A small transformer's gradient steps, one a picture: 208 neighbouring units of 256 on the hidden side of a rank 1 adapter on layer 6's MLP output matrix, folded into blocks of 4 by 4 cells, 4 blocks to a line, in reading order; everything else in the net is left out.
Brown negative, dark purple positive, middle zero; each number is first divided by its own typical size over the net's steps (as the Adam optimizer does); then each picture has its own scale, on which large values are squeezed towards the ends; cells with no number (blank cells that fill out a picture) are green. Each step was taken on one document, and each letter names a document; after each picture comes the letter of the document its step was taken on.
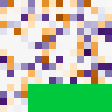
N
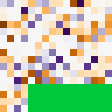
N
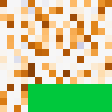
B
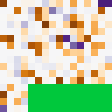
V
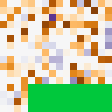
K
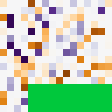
B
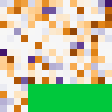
N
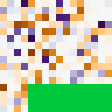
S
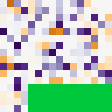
S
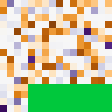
N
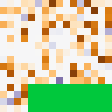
K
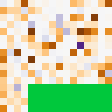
S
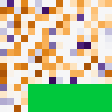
S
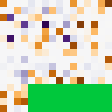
V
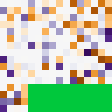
K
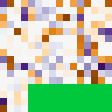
N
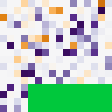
B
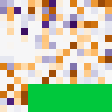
K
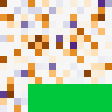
B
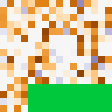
N
